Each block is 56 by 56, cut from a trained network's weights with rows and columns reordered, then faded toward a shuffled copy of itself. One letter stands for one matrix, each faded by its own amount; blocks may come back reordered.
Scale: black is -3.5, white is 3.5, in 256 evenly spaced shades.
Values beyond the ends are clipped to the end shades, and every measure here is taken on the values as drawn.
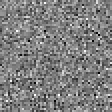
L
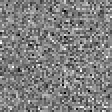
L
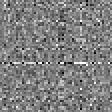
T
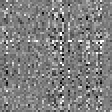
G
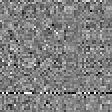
T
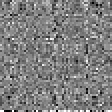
T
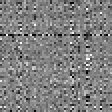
G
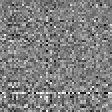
T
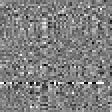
T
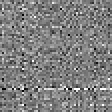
T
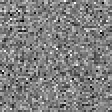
L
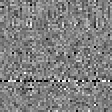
T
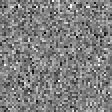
L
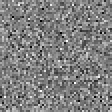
L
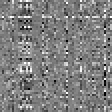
G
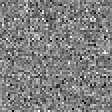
L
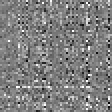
G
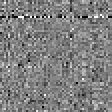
T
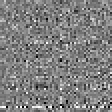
T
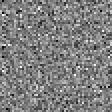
L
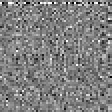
T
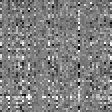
G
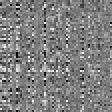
G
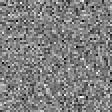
L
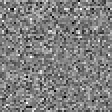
L
